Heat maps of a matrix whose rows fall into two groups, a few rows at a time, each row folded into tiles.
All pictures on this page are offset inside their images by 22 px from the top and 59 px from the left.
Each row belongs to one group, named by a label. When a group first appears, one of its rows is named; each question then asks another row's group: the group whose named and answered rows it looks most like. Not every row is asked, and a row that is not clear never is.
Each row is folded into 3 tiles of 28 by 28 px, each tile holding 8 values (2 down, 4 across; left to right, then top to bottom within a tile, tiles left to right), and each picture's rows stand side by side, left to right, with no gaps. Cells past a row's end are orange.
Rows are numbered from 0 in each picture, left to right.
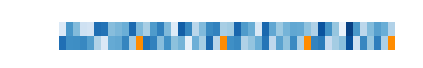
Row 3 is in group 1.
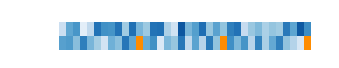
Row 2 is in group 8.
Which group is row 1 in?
1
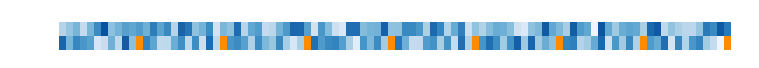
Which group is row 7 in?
8
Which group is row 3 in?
1
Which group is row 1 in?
1
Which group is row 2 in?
8
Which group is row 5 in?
8
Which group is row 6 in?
1
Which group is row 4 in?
1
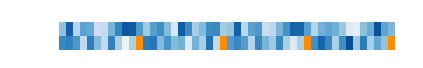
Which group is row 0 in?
8
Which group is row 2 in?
8
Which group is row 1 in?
1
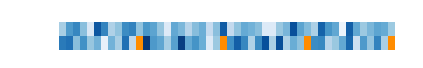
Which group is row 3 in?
1
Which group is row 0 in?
1
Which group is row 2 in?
8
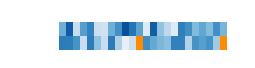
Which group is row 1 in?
1
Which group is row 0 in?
8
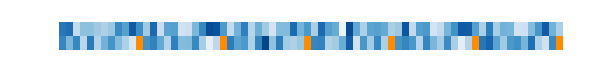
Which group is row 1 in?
8
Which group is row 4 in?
8
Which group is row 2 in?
8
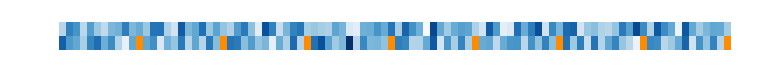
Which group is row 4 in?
1
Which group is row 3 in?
8
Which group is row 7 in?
1
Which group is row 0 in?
8
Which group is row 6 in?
8
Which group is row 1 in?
1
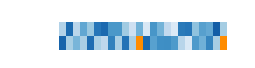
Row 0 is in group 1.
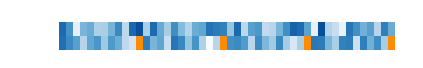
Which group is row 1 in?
8
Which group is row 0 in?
8
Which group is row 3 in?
1
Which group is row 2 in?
8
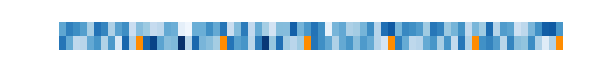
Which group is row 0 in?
1
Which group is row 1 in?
8
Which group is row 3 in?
8
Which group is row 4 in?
1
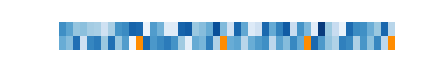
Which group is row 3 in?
1
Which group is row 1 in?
1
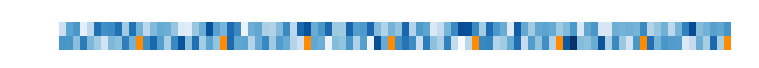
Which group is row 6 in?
8
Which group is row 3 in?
1
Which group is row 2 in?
8
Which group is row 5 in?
1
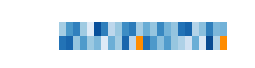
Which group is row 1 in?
1
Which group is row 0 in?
1
